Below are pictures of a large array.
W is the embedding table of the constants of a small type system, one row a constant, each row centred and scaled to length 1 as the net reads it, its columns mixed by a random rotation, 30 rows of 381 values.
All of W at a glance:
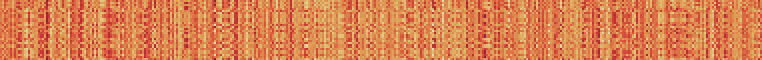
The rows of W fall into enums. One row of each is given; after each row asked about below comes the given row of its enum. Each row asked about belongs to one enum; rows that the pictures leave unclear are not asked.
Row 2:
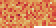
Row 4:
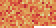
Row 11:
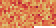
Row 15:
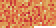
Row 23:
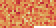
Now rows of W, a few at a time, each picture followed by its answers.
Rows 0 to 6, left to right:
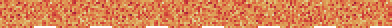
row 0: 2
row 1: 23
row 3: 23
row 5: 15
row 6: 2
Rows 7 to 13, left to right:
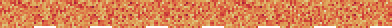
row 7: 11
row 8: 11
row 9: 2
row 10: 2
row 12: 15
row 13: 2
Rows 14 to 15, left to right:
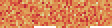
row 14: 4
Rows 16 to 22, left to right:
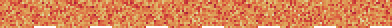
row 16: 4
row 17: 11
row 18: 11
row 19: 23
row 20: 4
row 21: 15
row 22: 23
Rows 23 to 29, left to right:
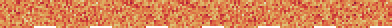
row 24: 15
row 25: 11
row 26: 11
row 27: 15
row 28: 11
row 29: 2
